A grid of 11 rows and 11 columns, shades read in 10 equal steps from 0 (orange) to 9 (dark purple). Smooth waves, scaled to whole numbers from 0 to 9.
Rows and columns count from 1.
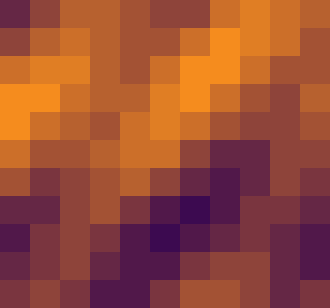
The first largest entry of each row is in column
1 1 5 10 9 8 8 7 6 5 4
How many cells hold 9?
2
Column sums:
48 45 41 48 52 51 48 47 49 55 58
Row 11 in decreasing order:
8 8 7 6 6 6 6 5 5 4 4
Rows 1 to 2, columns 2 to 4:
5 3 3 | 3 2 3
